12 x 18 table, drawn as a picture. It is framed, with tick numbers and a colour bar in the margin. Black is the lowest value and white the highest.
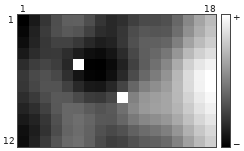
Grain: blotchy. Slope: up to the right. Ninth with the highest average: middle right. Lone odd cells: 2, each higher than its neighbours.
